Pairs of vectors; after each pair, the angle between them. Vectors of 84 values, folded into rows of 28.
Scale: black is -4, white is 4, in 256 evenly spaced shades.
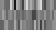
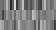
nearly opposite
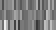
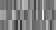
orthogonal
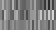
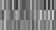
nearly parallel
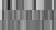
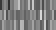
orthogonal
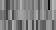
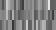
nearly opposite
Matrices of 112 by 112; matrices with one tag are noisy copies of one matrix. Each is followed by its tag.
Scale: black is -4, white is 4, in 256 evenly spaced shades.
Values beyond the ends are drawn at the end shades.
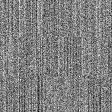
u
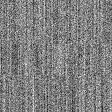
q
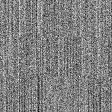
u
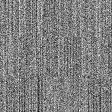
u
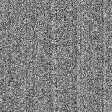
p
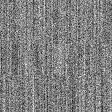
q
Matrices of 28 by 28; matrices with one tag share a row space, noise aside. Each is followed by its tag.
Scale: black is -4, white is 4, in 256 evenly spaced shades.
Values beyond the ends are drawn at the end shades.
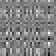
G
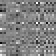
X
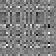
G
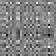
G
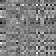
X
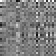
X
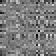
X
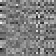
X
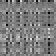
G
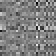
X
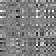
X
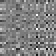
X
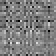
G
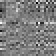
X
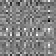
G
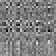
G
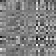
X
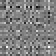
G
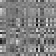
X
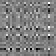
G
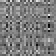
G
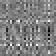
G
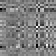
X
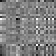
X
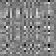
G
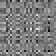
G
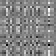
G
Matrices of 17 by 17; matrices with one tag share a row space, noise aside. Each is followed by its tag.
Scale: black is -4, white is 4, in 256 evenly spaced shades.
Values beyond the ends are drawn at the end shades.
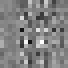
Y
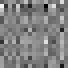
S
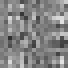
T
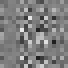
Y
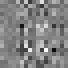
Y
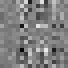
Y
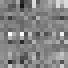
T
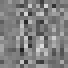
Y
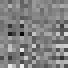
T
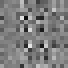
Y
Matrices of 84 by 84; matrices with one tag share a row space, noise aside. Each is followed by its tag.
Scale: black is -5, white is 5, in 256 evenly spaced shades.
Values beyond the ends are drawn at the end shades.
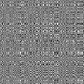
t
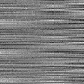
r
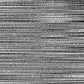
r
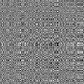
t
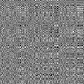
t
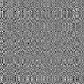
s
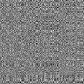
t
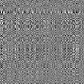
s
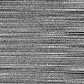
r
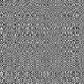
s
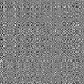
s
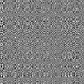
s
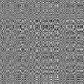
t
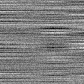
r
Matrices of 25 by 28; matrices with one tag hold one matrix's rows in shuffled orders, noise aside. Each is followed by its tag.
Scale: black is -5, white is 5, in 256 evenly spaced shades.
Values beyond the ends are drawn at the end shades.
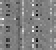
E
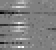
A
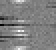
A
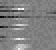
A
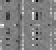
E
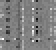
E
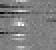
A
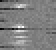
A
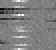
A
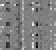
E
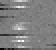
A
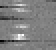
A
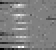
A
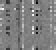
E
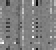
E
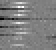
A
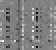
E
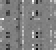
E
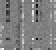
E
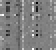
E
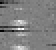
A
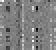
E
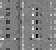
E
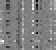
E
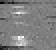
A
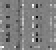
E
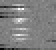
A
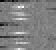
A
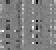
E
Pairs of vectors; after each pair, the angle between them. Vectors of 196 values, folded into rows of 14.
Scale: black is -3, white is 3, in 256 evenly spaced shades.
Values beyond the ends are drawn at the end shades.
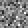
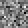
nearly opposite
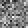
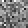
partly opposed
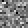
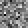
partly opposed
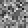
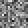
partly opposed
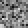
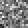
nearly opposite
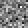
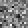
orthogonal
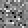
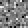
orthogonal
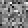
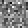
nearly opposite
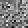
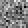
orthogonal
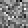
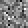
nearly parallel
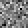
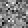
partly aligned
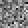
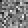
partly aligned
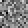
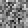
orthogonal
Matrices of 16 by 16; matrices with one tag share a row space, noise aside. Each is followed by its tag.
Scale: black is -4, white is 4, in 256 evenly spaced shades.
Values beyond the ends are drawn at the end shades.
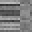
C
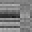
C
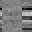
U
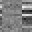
U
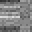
C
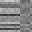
C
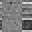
U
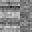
C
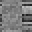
U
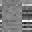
U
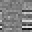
U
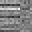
C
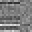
C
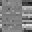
U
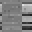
U
